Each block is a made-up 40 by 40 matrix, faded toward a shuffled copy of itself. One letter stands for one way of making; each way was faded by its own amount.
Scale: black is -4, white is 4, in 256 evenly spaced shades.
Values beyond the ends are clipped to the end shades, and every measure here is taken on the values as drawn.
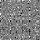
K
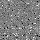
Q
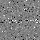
Q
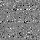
Q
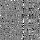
K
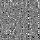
K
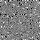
Q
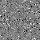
Q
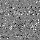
Q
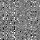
K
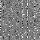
K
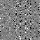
K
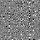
K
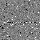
Q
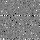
Q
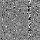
K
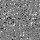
Q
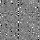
K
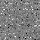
Q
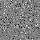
Q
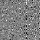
K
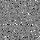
Q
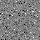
Q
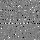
Q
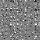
K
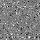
Q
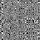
K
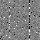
K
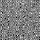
K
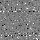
Q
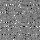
Q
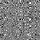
K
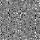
K
